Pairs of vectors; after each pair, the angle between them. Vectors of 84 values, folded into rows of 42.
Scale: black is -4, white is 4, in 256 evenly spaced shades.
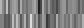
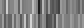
nearly parallel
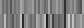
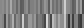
nearly opposite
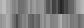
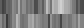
nearly opposite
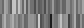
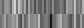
nearly parallel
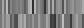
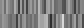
partly aligned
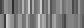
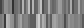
nearly parallel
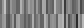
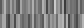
nearly parallel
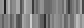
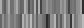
partly aligned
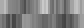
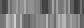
nearly opposite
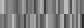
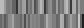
nearly parallel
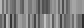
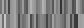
partly opposed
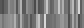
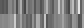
nearly parallel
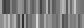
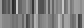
partly aligned
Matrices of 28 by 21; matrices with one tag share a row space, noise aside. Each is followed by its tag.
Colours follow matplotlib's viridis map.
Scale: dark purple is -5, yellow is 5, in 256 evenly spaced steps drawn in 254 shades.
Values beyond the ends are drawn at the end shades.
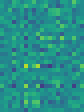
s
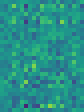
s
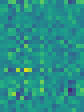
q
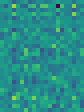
s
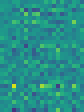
s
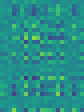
s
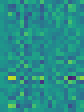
q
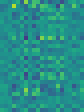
s
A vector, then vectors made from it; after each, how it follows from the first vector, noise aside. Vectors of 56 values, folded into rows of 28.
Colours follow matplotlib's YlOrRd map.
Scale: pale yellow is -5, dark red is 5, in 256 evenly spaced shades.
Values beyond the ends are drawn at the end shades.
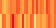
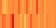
partly zeroed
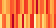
scaled up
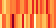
scaled up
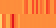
partly zeroed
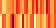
scaled up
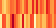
scaled up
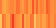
shrunk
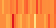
partly zeroed
